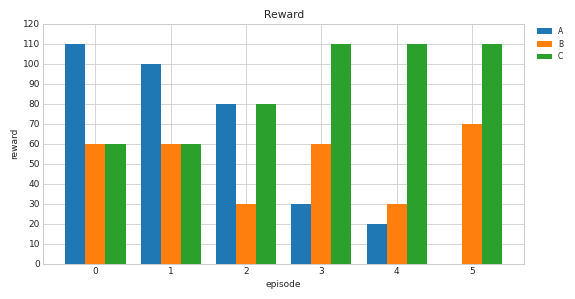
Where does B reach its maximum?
5
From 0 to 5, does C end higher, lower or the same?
higher
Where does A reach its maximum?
0
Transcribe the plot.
Title: Reward
x-axis: episode, ticks 0 1 2 3 4 5
y-axis: reward, ticks 0 10 20 30 40 50 60 70 80 90 100 110 120
Legend: A, B, C
Values:
A: 110 100 80 30 20 0
B: 60 60 30 60 30 70
C: 60 60 80 110 110 110
